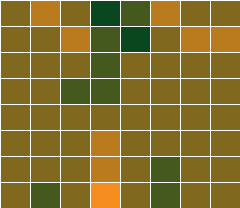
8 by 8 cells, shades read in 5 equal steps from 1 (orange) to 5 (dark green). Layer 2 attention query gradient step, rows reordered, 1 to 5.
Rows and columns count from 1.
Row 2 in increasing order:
2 2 2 3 3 3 4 5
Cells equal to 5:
2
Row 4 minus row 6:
0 0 1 2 0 0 0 0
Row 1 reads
3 2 3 5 4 2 3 3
